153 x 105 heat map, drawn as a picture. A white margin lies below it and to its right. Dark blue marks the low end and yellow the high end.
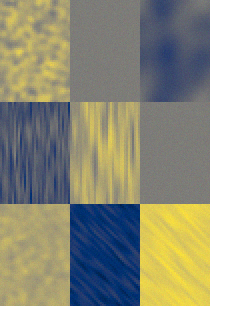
The table splits into 3 rows of 3 panels. Panel 1,1: high, blotchy. Panel 1,2: middling, flat. Panel 1,3: low, smooth. Panel 2,1: low, streaked downward. Panel 2,2: high, streaked downward. Panel 2,3: middling, flat. Panel 3,1: high, blotchy, faint in contrast. Panel 3,2: very low, slanting down to the right, faint in contrast. Panel 3,3: very high, slanting down to the right, faint in contrast.
